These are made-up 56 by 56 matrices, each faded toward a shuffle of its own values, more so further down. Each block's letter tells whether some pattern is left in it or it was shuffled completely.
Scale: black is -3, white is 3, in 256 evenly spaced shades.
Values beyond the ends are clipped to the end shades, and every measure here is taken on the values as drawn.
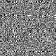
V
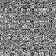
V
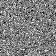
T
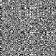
V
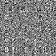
V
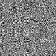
V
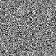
V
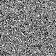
T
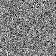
T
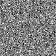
T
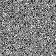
T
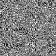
V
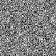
V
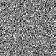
V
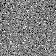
T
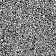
T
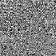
V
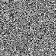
V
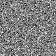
T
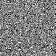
V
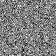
T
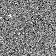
T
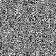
V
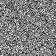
T
